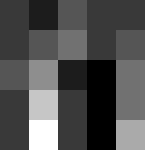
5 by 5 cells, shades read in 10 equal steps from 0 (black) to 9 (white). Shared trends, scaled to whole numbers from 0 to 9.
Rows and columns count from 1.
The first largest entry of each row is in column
3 3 2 2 2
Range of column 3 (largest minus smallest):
3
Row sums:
10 14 13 15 19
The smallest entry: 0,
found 3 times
